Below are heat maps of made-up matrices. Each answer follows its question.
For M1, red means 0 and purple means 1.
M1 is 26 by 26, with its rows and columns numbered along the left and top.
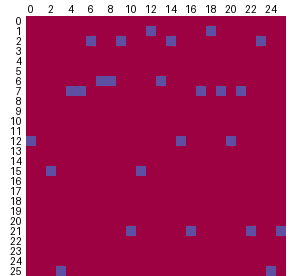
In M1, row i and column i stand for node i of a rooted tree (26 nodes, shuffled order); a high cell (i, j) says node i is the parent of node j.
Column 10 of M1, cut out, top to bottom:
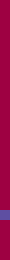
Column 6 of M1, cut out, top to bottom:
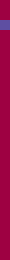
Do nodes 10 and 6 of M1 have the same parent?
no
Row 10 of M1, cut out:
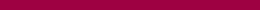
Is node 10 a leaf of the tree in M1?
yes
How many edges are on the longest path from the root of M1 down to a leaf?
8
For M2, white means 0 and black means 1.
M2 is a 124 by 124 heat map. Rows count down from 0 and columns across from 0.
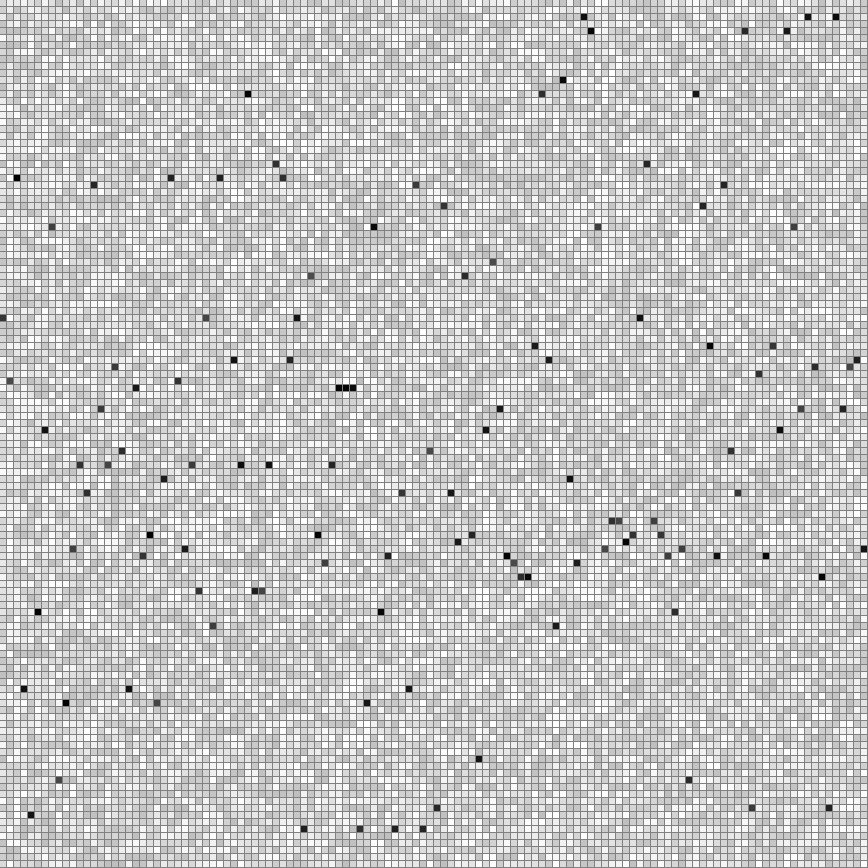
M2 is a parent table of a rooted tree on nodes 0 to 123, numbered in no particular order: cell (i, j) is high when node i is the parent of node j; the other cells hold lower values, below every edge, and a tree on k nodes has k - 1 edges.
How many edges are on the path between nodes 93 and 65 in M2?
13
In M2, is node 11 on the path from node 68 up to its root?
no
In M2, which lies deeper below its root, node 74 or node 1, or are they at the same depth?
node 1
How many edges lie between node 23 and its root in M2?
4
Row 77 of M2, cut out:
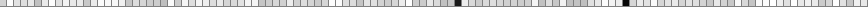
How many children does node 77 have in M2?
2
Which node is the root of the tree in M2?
32
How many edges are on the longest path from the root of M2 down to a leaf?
41
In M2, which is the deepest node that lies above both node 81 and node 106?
68
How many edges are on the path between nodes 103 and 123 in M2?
3
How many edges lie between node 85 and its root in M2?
1
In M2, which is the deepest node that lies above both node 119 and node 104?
2
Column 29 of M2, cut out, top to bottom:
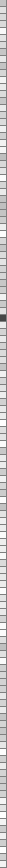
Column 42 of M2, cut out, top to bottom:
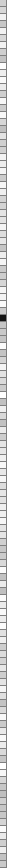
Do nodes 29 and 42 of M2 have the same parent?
yes
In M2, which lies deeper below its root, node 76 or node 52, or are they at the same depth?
node 52
